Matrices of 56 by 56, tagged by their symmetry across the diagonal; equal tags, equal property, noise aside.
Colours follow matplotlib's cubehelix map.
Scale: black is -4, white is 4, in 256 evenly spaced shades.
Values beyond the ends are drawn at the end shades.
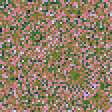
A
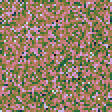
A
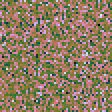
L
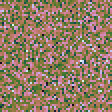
L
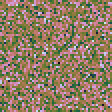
L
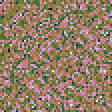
A
